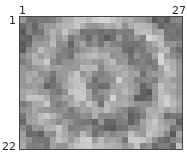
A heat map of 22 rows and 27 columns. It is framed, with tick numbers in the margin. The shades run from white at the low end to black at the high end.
The texture is blotchy. Concentric rings centre on the centre. No single row or column stands out from its neighbours. On average the colour sits 40% of the way up the scale. No seam splits the table.
